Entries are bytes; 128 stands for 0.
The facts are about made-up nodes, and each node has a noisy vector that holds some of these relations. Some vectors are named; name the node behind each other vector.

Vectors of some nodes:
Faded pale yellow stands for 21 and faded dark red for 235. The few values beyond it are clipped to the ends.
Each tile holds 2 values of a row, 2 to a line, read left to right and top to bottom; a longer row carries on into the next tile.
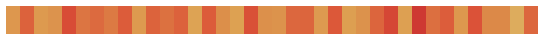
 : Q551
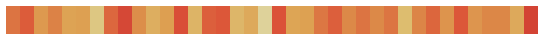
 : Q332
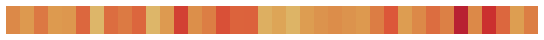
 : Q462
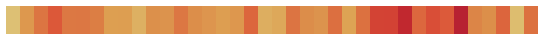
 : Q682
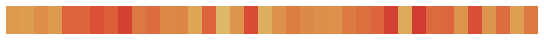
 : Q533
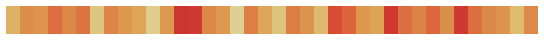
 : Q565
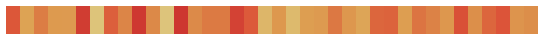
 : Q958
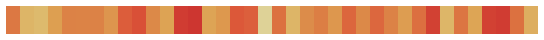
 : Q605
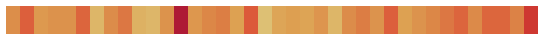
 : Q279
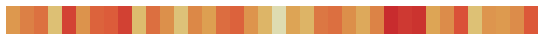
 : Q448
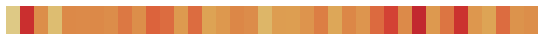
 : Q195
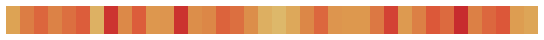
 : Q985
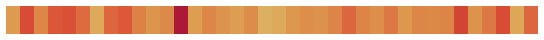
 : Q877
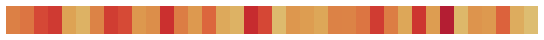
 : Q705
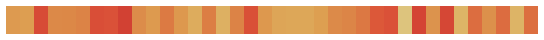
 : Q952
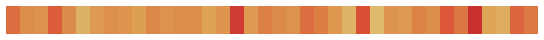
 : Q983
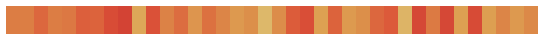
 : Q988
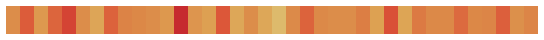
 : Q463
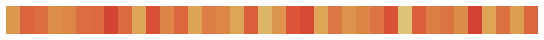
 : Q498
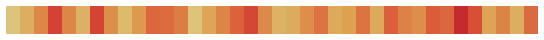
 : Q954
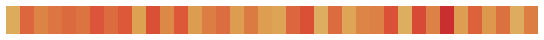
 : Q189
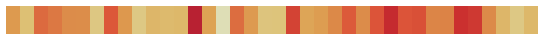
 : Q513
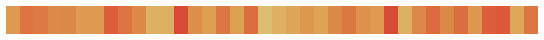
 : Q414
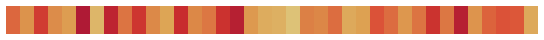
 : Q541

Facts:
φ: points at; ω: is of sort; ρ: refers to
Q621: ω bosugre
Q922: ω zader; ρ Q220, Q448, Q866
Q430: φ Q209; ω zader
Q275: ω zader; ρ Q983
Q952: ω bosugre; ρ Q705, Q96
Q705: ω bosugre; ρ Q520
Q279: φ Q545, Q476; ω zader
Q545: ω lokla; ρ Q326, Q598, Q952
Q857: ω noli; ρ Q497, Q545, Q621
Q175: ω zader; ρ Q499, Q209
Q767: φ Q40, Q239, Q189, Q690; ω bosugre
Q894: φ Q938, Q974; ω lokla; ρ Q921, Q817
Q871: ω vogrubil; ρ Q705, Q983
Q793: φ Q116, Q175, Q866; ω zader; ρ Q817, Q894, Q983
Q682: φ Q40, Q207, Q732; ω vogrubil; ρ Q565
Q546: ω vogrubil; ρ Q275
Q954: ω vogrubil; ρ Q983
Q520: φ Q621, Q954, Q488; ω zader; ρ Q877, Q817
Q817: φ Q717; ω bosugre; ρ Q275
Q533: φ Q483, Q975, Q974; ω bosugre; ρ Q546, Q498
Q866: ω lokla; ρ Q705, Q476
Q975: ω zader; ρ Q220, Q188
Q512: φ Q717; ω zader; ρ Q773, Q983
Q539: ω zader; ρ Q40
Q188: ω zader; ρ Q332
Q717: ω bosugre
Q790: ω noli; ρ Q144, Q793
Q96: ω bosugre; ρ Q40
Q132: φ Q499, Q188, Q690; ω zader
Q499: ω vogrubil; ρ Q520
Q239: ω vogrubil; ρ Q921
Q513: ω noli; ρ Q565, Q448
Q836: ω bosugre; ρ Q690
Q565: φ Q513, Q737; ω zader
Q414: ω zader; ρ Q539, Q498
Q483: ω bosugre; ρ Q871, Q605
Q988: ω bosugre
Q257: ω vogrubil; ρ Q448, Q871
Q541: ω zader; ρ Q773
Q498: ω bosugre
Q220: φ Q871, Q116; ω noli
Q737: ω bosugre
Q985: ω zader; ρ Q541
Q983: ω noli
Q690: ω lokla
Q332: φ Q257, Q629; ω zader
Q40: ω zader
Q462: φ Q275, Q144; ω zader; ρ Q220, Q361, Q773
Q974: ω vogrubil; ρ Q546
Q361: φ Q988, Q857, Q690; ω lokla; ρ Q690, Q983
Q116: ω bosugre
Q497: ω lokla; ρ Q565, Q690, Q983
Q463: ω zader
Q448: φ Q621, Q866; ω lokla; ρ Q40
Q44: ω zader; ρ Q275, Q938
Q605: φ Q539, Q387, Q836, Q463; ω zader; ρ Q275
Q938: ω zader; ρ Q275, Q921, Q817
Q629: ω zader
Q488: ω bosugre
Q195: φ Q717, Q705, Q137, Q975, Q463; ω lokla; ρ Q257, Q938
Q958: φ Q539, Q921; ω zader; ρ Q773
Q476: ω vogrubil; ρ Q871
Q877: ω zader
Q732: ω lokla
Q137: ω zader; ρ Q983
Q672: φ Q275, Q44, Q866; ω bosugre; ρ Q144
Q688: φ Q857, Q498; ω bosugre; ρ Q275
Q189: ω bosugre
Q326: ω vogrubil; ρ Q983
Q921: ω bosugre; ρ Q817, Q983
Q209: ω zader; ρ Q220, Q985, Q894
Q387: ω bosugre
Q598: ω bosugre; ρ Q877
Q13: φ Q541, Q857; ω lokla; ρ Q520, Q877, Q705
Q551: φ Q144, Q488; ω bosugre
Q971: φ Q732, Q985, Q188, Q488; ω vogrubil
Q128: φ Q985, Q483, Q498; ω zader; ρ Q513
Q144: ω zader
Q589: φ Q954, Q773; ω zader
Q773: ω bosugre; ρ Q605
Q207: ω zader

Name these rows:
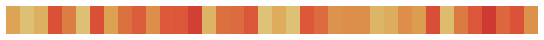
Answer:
Q275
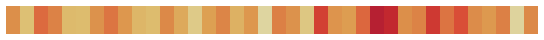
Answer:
Q257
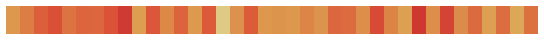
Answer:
Q598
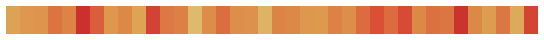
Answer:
Q971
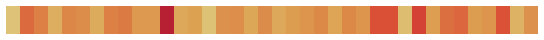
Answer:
Q866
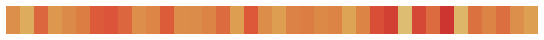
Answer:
Q483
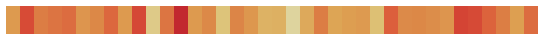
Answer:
Q793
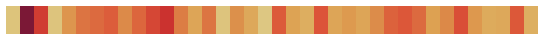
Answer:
Q894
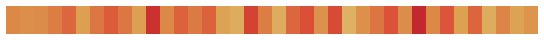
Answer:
Q836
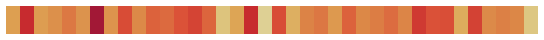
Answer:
Q817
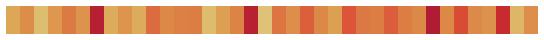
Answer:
Q546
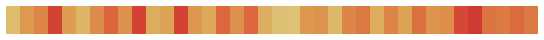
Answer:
Q137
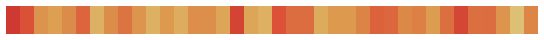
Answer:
Q220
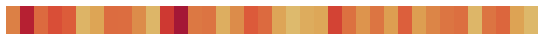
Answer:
Q520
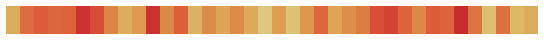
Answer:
Q239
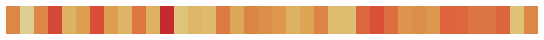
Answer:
Q871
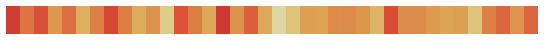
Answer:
Q539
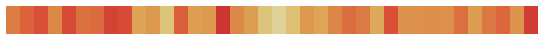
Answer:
Q40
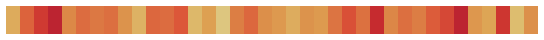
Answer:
Q499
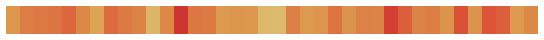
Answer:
Q128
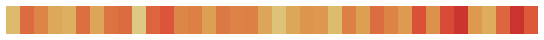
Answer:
Q545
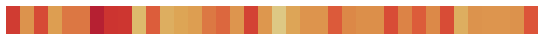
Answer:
Q96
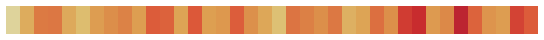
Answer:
Q497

